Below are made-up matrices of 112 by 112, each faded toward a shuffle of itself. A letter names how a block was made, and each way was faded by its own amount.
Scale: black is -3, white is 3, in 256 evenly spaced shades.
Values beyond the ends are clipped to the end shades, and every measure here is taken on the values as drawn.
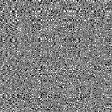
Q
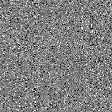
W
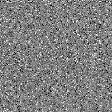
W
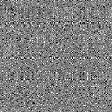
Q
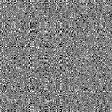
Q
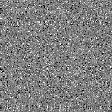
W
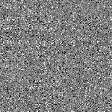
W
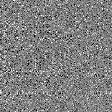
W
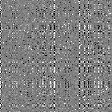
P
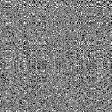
Q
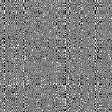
P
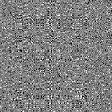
Q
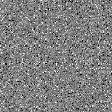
W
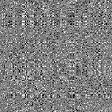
Q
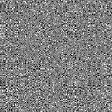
Q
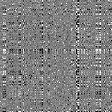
P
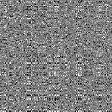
Q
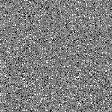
W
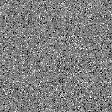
W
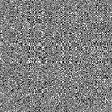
Q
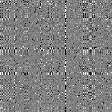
P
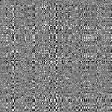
P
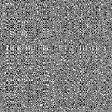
Q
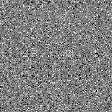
W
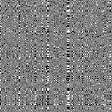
P
